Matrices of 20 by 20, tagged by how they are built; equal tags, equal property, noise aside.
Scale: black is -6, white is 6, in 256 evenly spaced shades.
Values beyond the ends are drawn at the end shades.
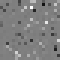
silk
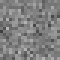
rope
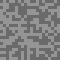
rope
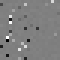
silk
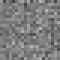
rope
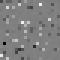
silk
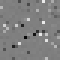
silk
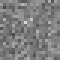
rope
